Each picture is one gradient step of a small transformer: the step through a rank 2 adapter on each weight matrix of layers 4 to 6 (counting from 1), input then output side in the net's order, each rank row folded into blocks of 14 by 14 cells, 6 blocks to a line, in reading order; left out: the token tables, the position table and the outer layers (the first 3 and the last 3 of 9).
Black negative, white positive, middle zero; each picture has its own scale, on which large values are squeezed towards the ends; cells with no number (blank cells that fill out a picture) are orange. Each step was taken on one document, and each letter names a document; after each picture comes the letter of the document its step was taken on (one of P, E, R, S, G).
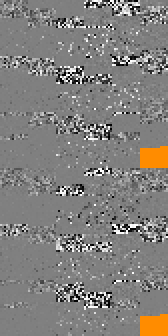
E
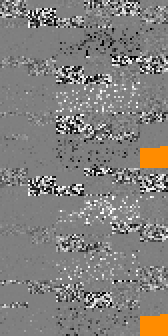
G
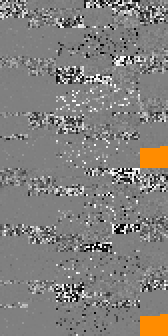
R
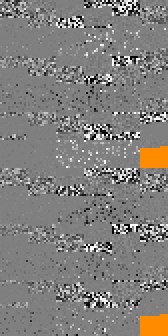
G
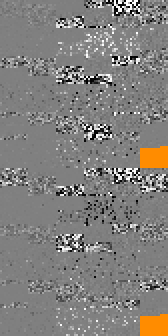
G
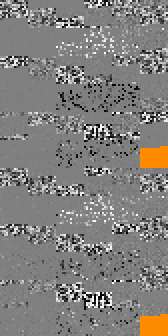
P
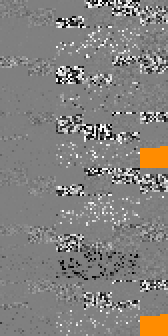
P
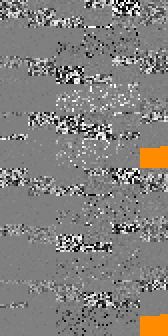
R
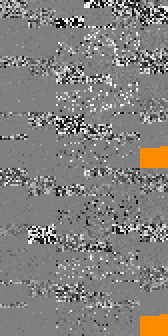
R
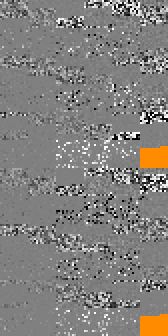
E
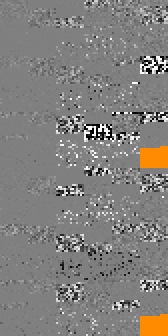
P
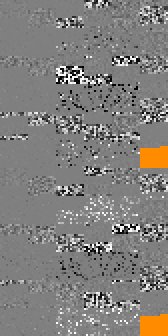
P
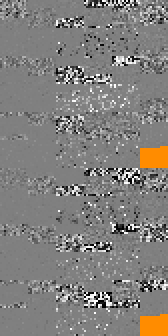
R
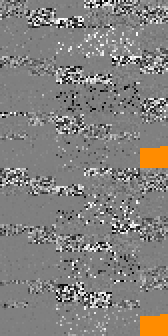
E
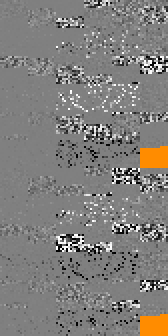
P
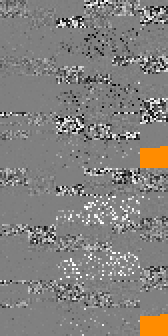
E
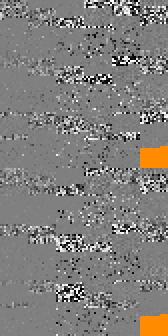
E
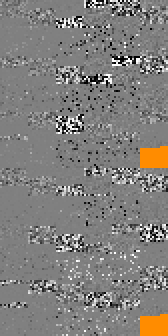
G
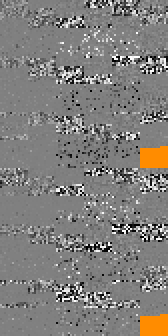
E
